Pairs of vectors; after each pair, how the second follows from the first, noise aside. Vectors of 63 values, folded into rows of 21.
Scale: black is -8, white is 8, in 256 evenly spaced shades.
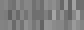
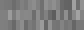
sign-scrambled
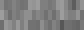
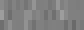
partly zeroed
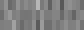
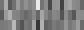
scaled up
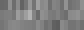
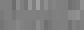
partly zeroed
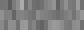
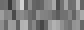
scaled up
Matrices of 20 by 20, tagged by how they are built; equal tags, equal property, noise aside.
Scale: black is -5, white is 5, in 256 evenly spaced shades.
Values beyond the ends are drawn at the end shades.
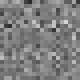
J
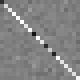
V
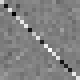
V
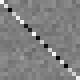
V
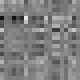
J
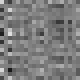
J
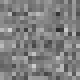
J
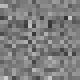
J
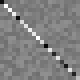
V
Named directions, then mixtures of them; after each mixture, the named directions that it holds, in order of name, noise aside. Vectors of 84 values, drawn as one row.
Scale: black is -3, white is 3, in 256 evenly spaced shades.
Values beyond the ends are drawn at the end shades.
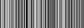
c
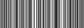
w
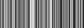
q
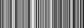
q, w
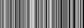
q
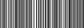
c, q, w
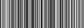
c, w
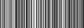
c, q, w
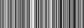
q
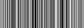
w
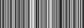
q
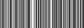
q, w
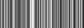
q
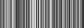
c, q, w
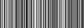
c, w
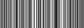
w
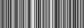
c, q, w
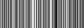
q, w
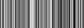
q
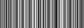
w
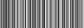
c, q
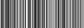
c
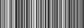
c, q, w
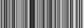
q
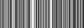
q, w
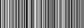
c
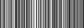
c, q, w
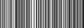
c, q, w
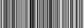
q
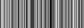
c, q, w
